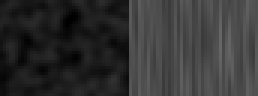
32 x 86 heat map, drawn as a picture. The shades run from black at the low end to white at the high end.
It is made of 1 by 2 panels. Panel 1,1: very low, blotchy, faint in contrast. Panel 1,2: low, streaked downward, faint in contrast.
